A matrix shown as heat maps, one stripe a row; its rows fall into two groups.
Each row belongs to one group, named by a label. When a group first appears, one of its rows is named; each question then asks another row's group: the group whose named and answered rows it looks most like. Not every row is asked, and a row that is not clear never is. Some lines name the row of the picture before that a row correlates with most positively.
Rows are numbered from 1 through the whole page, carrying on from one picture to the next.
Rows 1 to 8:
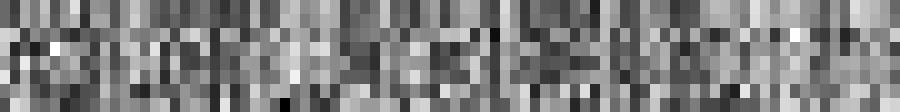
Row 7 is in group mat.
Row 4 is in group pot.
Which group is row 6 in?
pot
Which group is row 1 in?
pot
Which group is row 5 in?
pot
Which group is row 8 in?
mat
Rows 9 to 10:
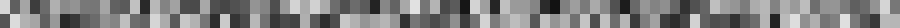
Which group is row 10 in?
mat
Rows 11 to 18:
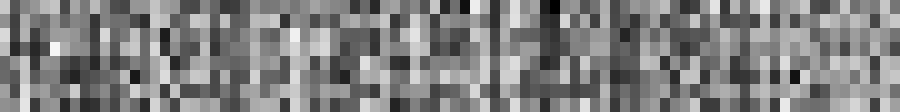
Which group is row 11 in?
pot
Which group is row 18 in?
mat
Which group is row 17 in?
pot
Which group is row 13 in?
pot
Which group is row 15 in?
mat
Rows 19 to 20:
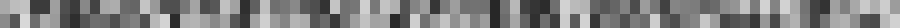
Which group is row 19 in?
mat
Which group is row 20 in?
mat
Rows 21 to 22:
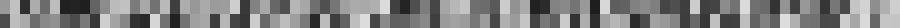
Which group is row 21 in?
mat
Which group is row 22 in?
mat
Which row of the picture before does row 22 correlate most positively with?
20
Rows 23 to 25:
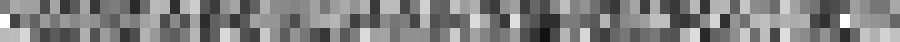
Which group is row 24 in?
pot
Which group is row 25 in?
mat
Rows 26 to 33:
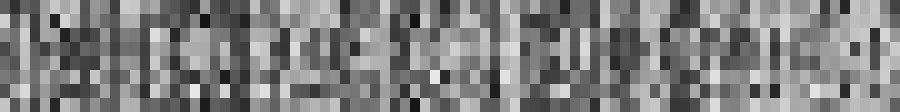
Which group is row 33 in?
pot
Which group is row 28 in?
mat
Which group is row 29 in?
mat
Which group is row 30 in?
mat
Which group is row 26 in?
pot
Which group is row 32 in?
mat
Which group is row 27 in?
pot
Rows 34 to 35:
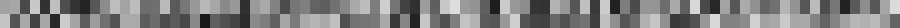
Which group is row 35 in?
pot
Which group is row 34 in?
mat
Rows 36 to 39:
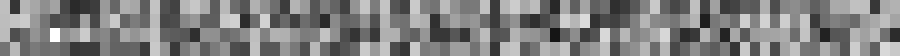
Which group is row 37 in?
mat
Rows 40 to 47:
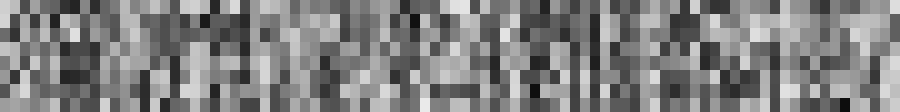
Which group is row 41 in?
pot
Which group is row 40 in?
mat
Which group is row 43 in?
mat
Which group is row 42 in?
pot
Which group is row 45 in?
mat
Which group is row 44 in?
mat
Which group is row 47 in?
mat
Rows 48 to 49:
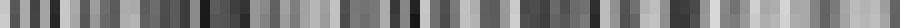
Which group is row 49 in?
pot
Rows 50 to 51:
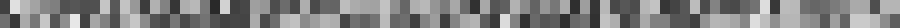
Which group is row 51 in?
pot
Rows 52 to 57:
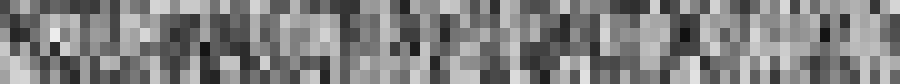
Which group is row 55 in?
pot
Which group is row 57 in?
mat
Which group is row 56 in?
mat
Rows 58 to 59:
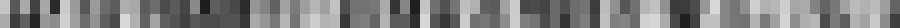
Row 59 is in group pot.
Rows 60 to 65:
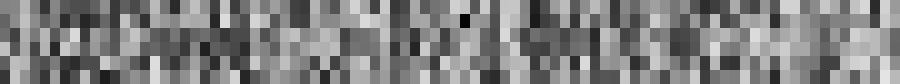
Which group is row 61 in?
mat
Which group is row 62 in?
pot
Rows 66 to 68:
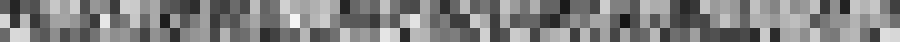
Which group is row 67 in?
pot
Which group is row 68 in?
mat
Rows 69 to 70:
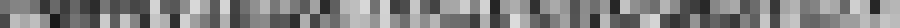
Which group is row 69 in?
mat
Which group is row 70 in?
mat
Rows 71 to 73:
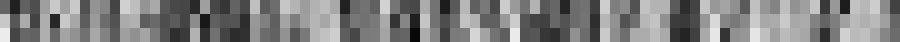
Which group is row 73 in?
pot
